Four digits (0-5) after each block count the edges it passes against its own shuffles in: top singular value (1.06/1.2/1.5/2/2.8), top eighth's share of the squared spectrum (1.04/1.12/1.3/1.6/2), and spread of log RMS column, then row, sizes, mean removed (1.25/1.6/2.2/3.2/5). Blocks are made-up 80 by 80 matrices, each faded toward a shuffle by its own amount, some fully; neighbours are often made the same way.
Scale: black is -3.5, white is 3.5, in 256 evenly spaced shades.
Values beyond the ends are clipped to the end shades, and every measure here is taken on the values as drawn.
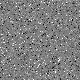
0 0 0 0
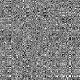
4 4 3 2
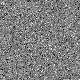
0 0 0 0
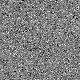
2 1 0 0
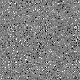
4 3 1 1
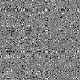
4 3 1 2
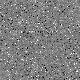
2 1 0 0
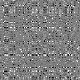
5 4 3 3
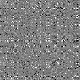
4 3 2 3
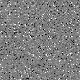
3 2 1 1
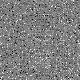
3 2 0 0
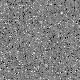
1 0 0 0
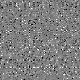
4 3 1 1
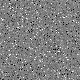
1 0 0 0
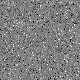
2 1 0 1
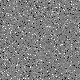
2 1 0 0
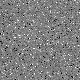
1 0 0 0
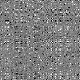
4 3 2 2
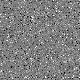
3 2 0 1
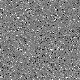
3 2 0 1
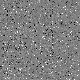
2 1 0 0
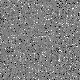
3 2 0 0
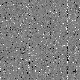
3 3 2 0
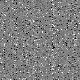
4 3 2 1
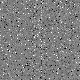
2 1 0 0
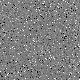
0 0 0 0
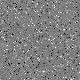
0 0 0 0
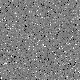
0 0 0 0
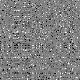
4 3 1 1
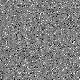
3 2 0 0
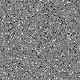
3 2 0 1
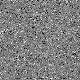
0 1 0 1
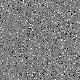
2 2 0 1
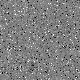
0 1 0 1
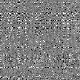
3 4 2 3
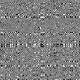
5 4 2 4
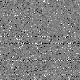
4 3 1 2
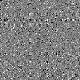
4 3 2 2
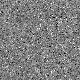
0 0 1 0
